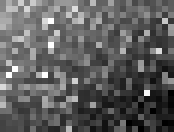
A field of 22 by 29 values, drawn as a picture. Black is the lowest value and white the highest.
Neither half mirrors the other. The ninth with the lowest average is the bottom right. There are no regular stripes. The ninth with the highest average is the top left. The field climbs toward the top left.
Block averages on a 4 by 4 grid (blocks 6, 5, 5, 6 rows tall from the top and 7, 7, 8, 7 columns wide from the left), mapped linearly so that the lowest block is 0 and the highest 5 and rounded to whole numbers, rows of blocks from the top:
5533 / 4332 / 4321 / 2210
